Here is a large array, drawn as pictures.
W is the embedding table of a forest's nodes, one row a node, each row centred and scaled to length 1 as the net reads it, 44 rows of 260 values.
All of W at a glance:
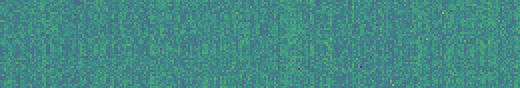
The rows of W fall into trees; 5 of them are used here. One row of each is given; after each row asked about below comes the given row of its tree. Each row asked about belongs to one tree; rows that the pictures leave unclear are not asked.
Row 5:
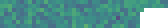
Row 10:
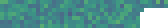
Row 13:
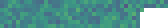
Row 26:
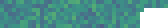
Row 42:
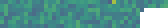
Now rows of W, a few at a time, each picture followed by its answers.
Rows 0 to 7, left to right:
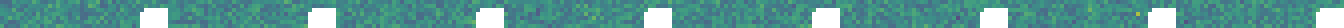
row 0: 26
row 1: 10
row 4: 10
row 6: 42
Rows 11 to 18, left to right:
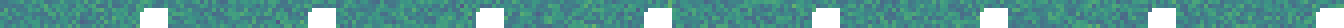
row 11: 26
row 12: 13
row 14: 42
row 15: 13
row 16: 13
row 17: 42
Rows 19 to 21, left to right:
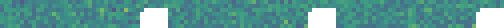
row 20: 5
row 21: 5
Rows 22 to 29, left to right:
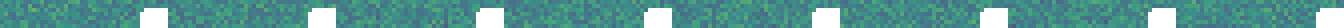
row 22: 26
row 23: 26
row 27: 26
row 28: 13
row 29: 5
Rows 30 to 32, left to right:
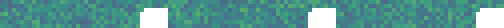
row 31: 5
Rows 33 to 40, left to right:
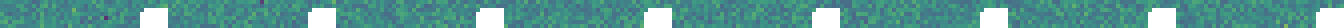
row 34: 42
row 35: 13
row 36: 26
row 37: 10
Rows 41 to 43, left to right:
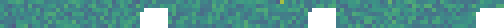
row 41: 26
